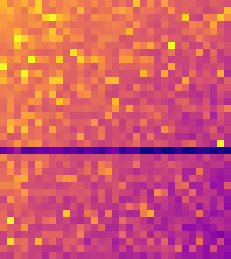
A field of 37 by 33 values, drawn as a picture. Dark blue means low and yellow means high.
The field climbs toward the top left. Row 22 stands out from the rest. The ninth with the highest average is the top left. Neither half mirrors the other.
